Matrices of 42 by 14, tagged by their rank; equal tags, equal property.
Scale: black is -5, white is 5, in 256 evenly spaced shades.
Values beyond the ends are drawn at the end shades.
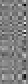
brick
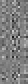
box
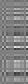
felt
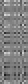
brick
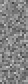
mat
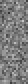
mat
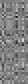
box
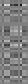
felt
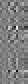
brick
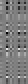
felt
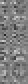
box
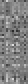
box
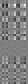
felt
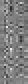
box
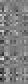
brick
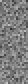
mat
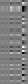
felt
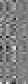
brick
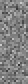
mat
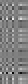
felt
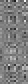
box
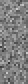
mat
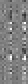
brick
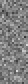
mat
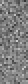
mat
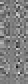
box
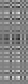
felt
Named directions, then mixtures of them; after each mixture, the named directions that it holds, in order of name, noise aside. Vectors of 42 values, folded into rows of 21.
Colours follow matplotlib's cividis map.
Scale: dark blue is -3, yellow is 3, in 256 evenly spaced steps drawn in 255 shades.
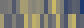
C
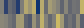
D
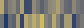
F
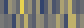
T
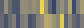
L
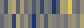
C, T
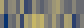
F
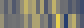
C, D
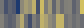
D, L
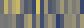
D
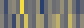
F, T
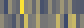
C, T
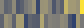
C, D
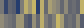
D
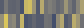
D, F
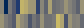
D, T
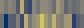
F, L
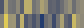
F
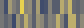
T
